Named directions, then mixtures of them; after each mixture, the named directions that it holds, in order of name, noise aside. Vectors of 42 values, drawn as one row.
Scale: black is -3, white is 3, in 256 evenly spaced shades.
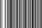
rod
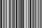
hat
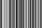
hat, rod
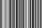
hat, rod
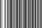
rod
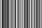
hat, rod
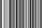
hat, rod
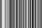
hat, rod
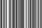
hat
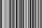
hat, rod
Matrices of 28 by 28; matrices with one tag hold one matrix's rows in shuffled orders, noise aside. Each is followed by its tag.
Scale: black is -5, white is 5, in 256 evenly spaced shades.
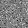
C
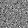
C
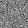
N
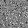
C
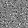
C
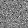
C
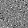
N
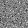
C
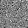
C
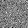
C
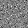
N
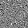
N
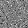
N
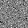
N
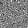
N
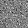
C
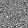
N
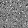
C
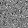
C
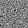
N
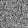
C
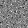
N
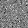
C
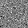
N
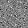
N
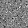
C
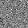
N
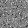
C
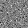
N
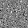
N
